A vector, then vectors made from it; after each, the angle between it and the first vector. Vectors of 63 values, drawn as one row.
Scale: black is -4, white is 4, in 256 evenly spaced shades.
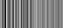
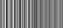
nearly opposite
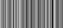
partly aligned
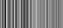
nearly parallel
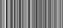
nearly opposite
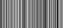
partly opposed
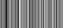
orthogonal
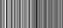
nearly opposite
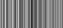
partly opposed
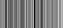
orthogonal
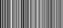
partly aligned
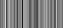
partly opposed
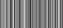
partly opposed
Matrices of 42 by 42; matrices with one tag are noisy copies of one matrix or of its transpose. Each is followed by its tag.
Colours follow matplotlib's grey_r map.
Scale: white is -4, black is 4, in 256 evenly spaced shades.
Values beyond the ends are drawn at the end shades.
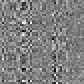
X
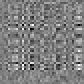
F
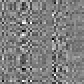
X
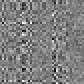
X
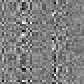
X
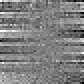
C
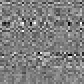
X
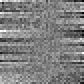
C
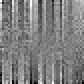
C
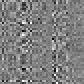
X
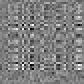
F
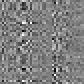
X
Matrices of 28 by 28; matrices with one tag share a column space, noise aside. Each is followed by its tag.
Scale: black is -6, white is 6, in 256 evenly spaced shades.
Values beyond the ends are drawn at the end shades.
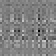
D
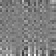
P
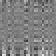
P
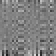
P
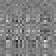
D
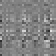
D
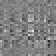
D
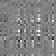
D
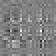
D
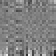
P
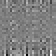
P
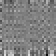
P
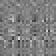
D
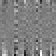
P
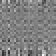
P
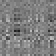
D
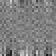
P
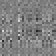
D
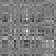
D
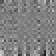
P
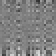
P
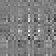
D
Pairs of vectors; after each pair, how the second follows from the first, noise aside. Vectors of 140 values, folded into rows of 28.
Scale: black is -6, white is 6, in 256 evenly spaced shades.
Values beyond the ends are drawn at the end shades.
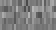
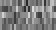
scaled up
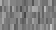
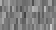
copied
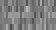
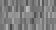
copied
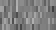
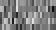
scaled up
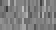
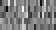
scaled up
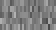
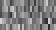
scaled up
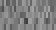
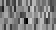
scaled up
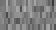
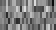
scaled up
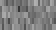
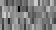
scaled up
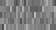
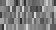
scaled up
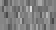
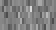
copied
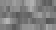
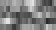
scaled up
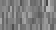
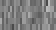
copied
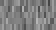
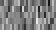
scaled up
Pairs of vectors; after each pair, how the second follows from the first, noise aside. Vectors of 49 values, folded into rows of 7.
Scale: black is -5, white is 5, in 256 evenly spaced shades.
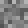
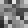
scaled up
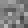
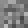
copied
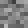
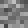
negated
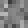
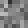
copied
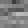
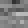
copied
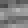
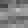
copied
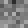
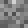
negated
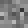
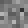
copied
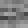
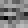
scaled up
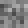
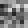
scaled up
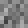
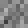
copied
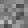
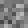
negated
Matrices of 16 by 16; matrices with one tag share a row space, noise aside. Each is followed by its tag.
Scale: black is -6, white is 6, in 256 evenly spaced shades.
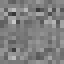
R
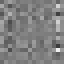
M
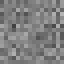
R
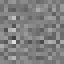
R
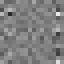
M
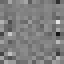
M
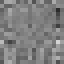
M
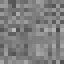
R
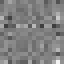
M
